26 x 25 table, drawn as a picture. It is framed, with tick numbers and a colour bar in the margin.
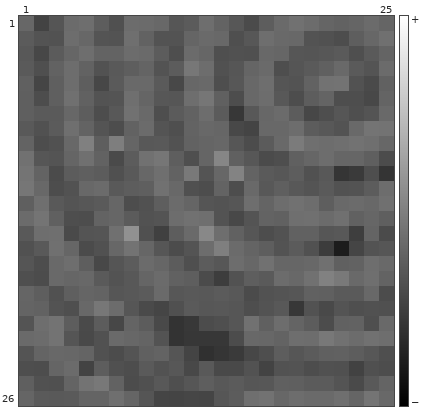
The ninth with the lowest average is the bottom middle. No row or column stands out. The halves do not mirror each other. Rings spread out from the top right. One dip sinks in the bottom middle.
